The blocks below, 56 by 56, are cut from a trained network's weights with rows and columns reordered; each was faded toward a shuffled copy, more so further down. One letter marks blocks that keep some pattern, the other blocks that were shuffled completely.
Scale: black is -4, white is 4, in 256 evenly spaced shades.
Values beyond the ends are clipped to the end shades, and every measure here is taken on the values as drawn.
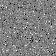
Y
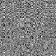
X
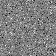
Y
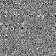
X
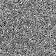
Y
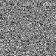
X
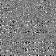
X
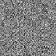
X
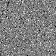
Y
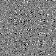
X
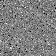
Y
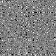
X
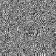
X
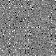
X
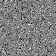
Y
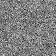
Y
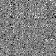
X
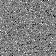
Y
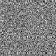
X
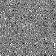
X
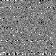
X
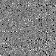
X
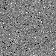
Y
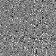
X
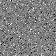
Y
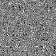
X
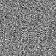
X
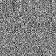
X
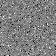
Y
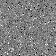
Y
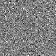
X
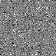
X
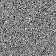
Y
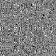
X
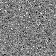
Y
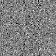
X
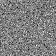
Y
